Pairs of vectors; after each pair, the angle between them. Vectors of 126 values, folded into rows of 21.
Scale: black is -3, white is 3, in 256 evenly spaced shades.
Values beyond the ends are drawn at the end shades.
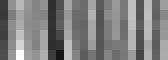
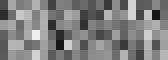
partly aligned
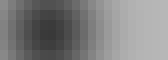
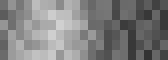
nearly opposite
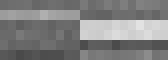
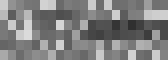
partly opposed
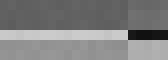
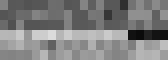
nearly parallel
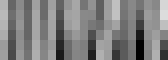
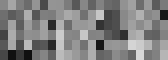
partly opposed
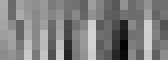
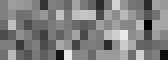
partly opposed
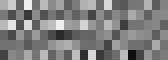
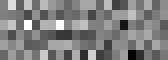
nearly parallel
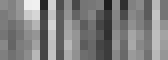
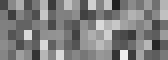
partly opposed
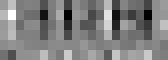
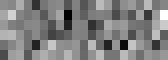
partly aligned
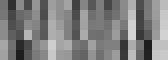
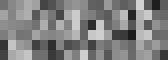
partly opposed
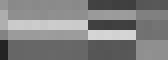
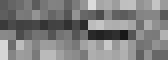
nearly opposite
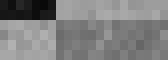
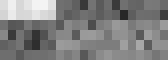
nearly opposite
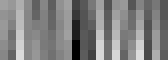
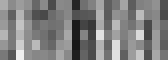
nearly parallel
